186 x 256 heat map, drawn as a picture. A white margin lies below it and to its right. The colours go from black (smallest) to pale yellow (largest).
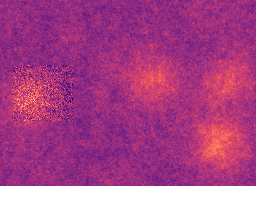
Stripes: none. Bumps: four. Mirror symmetry: none. Odd patch: rougher, in the middle left. Roughest part: middle left.
